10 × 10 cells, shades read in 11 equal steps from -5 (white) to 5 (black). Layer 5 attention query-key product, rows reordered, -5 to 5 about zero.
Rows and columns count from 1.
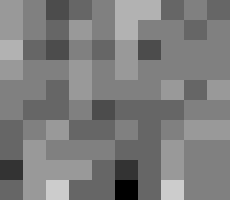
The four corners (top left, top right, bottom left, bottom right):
-1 1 1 0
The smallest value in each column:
-2 -1 -3 -1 0 -2 -2 -3 -1 -1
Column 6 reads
-2 -2 -1 -1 0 1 0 1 3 5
